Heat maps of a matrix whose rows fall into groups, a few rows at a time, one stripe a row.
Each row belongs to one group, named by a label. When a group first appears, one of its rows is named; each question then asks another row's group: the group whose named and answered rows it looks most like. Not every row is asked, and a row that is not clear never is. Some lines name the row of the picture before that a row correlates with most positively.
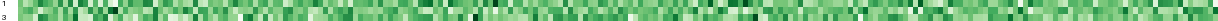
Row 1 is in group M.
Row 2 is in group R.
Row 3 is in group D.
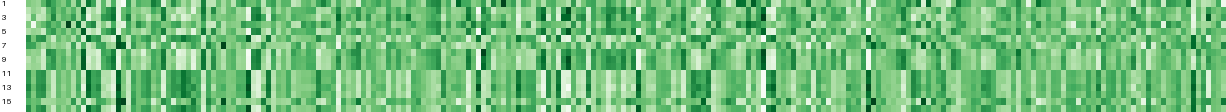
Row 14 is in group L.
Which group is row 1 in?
M
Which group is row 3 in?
D
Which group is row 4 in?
M
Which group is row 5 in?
D
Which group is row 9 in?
D
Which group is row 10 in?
D
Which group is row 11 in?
L
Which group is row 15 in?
R
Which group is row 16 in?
L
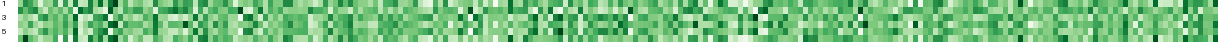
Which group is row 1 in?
R
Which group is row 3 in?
D
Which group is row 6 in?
R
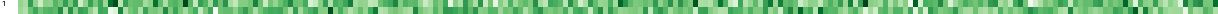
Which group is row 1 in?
R
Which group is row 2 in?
M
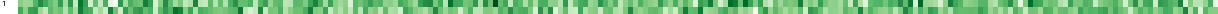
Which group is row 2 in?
L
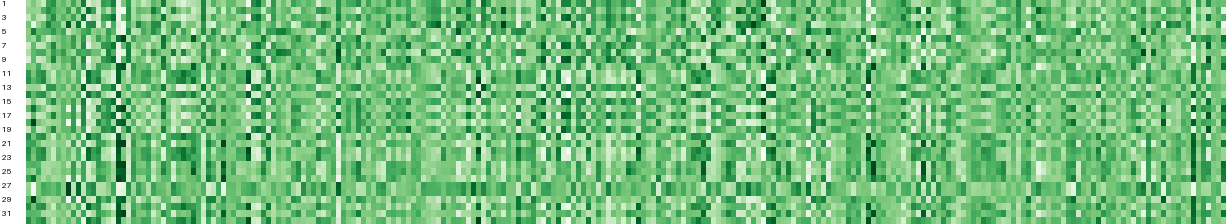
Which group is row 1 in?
D
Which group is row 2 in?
M
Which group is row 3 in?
D
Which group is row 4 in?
M
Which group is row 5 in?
M
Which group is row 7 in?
D
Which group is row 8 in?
M
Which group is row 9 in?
D
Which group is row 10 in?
R
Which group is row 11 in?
L
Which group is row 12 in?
L
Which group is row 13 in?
D
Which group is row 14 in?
L
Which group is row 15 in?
D
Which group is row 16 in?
R
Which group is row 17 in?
D
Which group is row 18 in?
R
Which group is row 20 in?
L
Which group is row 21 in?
R
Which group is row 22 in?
L
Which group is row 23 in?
L
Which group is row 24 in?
R
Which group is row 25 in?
R
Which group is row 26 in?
R
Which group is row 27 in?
M
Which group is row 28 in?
M
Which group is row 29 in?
R
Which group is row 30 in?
L
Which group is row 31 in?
R
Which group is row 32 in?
L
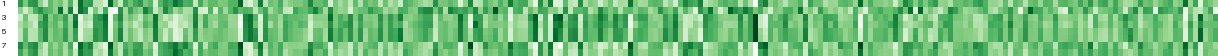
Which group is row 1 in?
L
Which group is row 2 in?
M
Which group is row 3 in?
D
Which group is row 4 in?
D
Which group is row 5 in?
D
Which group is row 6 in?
D
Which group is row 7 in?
L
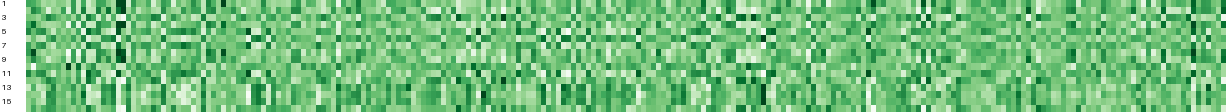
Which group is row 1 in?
R
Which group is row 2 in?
R
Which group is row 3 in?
M
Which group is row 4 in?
R
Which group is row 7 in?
L
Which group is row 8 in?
R
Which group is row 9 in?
R
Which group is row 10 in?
M
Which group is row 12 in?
M
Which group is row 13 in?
D
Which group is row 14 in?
D
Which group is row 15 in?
D
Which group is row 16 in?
M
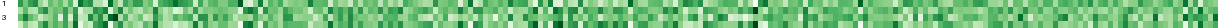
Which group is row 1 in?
L
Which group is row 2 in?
D
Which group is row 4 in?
D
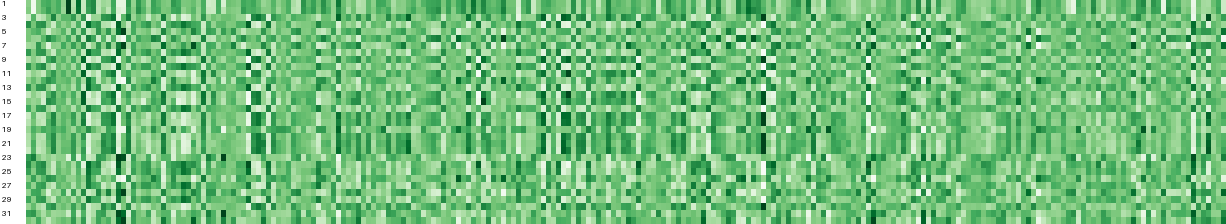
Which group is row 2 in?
M
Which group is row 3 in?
D
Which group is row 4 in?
L
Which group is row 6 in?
M
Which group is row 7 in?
R
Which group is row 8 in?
L
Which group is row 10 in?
L
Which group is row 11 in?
D
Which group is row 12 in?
M
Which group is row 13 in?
L
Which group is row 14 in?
D
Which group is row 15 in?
D
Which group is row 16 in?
L
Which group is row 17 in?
D
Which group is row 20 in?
D
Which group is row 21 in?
D
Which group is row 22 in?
D
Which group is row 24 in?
L
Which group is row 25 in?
L
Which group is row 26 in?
M
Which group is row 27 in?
L
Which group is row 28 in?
R
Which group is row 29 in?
L
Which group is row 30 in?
D
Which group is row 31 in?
R
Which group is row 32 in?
R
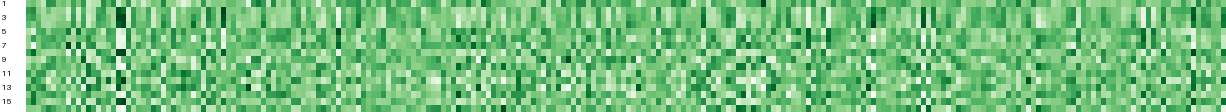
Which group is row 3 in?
R
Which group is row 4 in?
R
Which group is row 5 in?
M
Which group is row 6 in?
M
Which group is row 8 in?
R
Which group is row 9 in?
D
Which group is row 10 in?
M
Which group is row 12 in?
R
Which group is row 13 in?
L
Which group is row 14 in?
M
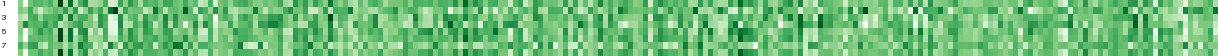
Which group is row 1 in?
M
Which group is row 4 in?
M
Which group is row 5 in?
M
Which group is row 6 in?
M
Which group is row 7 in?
L
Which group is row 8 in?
M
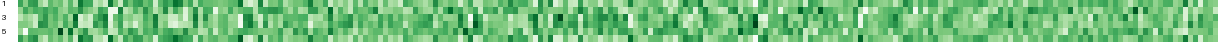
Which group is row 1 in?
L
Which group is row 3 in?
D
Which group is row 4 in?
D
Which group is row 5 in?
M
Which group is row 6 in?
L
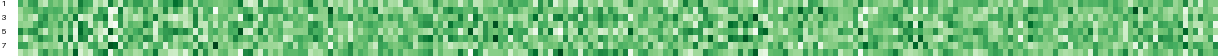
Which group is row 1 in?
L
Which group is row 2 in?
M
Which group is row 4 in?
M
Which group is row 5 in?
L
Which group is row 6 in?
M
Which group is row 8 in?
D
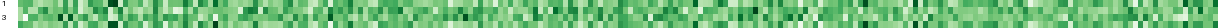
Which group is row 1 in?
R
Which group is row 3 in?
M
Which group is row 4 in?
R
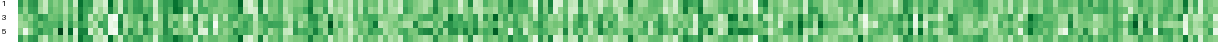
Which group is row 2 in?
L
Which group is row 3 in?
M
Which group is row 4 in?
M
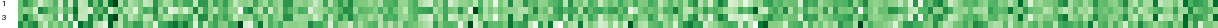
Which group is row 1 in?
R
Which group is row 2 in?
D
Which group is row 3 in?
R
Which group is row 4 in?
L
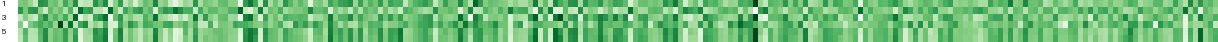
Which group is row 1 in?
D
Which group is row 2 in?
L
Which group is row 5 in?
D
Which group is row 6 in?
D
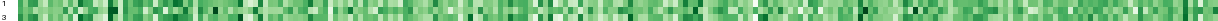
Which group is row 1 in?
L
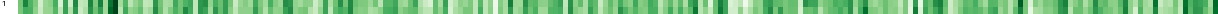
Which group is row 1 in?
R
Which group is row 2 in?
R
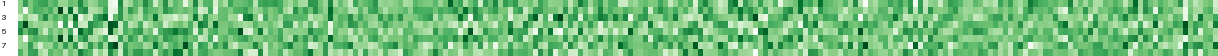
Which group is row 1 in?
M
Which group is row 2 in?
M
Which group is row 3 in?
D
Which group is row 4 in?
R
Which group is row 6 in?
M
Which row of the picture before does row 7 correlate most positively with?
2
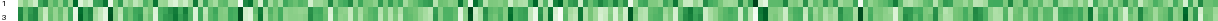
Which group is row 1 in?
D
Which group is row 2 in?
L
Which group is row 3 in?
L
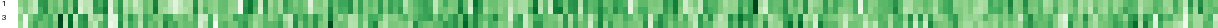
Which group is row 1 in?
D
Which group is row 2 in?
D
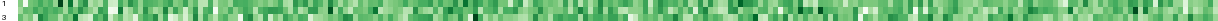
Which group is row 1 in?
M
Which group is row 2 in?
M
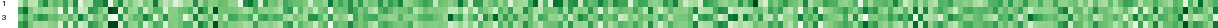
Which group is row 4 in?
R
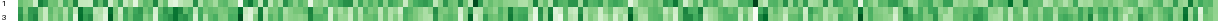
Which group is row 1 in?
D
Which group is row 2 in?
L
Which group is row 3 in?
L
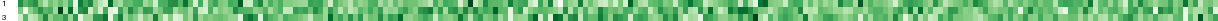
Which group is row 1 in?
L
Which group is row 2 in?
M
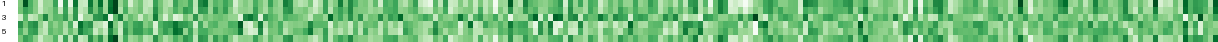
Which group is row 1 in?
R
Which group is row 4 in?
L
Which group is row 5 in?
L
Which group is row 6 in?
R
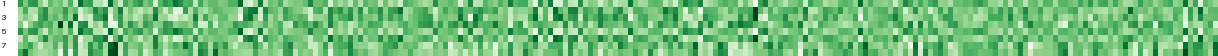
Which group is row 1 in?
L
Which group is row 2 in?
D
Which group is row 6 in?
D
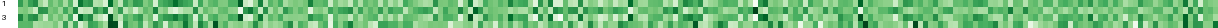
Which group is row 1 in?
L
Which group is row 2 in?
D
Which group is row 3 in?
L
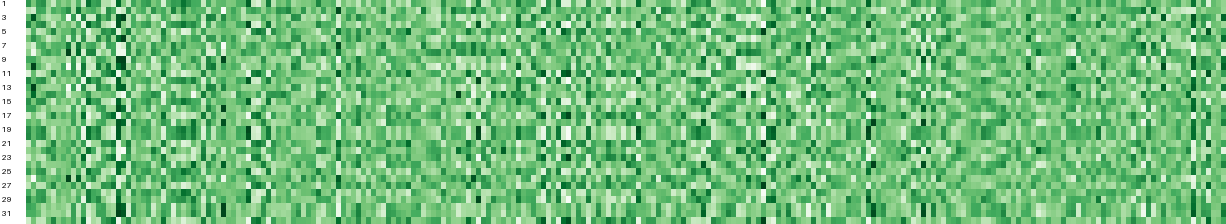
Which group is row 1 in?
L
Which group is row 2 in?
M
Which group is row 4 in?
L
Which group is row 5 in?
D
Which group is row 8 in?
M
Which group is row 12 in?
L
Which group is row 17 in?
D
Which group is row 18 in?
R
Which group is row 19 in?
L
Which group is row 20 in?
L
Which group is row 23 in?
D
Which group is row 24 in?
R
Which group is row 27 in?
D
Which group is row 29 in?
L
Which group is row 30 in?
R
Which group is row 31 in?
R
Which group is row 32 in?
D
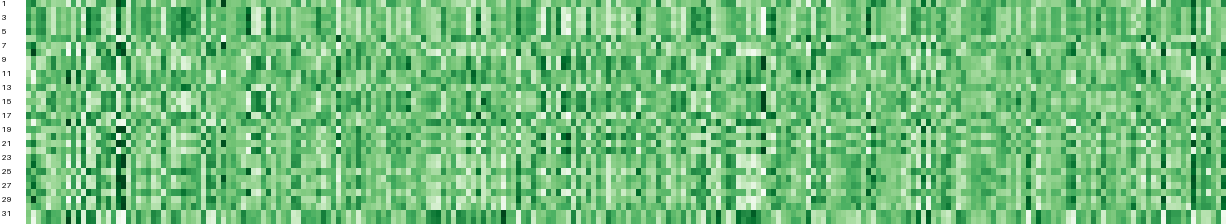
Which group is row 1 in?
R
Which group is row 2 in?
L
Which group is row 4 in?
L
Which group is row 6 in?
M
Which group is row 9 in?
D
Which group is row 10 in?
D
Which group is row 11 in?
M
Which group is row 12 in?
M
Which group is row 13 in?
L
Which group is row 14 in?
D
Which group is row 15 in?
D
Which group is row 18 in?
M
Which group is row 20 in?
D
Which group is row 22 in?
D
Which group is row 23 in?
R
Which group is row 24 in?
R
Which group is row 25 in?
L
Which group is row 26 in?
R
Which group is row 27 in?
R
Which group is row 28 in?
L
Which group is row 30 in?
R
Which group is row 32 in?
M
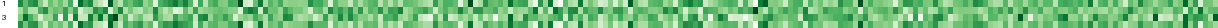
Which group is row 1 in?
L
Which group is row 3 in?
R
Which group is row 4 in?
L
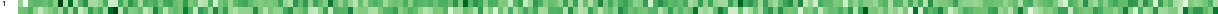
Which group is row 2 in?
R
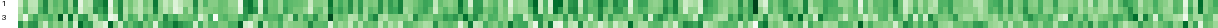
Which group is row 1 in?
D
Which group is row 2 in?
D
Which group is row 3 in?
M
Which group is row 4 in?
L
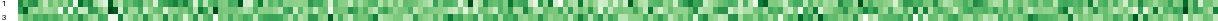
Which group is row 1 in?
L
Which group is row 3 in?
M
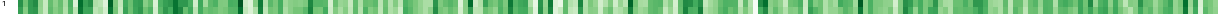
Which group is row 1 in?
L
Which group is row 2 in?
L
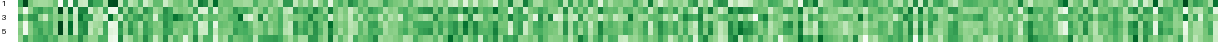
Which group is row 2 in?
M
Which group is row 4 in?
M
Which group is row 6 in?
M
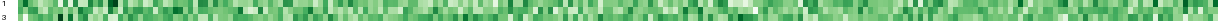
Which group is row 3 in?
M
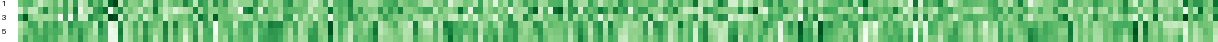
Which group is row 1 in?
R
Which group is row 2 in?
D
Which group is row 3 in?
R
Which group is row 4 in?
M
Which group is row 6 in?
M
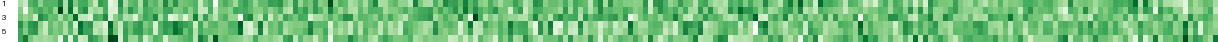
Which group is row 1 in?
M
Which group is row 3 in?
D
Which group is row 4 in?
L
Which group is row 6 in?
R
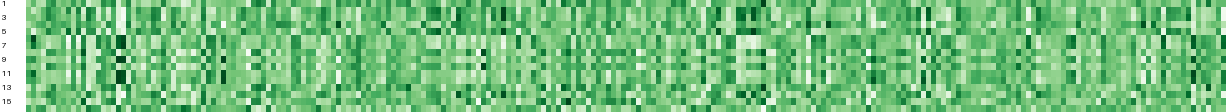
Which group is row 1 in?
D
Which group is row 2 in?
M
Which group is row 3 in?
M
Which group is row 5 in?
M
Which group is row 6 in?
R
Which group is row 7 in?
R
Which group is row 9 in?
R
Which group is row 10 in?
D
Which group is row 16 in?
L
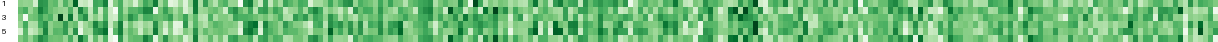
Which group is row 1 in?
D
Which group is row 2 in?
M
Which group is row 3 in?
M
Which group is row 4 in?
D
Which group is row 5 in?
D
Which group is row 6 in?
M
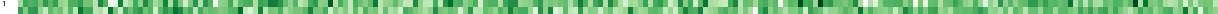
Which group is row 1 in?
M
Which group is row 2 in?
L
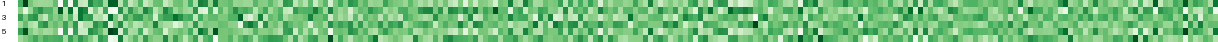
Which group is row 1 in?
R
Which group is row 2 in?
M
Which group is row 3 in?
L
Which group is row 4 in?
D
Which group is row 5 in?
R
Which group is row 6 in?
M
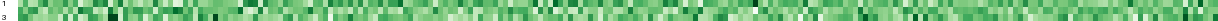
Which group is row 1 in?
D
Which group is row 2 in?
L
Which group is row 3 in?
R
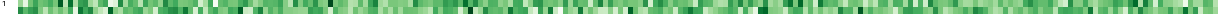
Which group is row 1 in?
M
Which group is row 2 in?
L
